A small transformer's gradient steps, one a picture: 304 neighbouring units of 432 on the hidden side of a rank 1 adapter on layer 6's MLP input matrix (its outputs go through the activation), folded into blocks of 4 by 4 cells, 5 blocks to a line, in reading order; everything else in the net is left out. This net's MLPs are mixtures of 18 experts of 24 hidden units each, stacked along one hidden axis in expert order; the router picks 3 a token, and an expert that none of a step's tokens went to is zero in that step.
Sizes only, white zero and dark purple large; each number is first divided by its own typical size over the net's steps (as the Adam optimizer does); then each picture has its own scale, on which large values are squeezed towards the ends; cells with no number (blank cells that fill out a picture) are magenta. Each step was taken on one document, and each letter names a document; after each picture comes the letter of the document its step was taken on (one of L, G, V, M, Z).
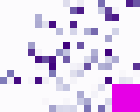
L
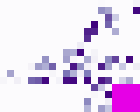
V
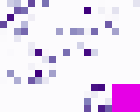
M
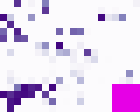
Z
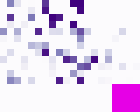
Z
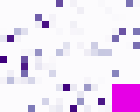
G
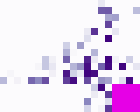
V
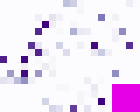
G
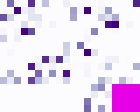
M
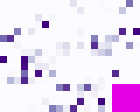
G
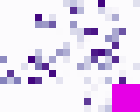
L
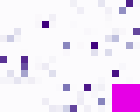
G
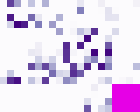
L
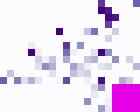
V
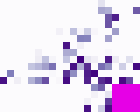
V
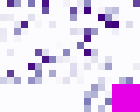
M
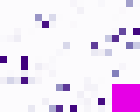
G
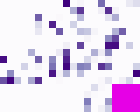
L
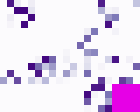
M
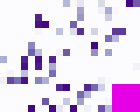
L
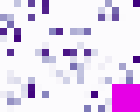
Z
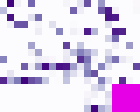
V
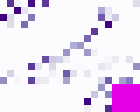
M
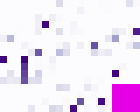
G
